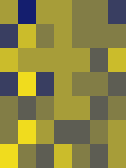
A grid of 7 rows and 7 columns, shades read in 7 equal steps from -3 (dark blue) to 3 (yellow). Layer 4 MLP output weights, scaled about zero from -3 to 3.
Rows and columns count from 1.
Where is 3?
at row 4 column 2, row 6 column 2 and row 7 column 1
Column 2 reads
-3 2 1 3 -1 3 0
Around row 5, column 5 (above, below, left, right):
0 -1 1 -1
